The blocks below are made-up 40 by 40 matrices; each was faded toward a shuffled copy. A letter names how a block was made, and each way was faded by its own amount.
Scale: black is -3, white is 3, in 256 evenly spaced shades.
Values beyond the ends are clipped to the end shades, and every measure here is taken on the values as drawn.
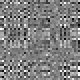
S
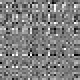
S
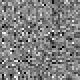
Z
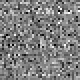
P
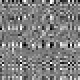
S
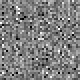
Z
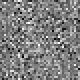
Z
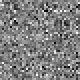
Z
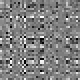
S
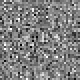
Z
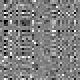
S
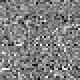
P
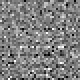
Z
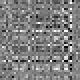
S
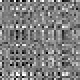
S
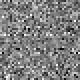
P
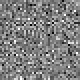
Z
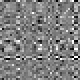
S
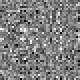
Z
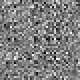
Z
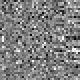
Z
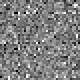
Z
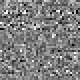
P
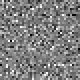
P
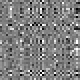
S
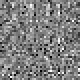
Z
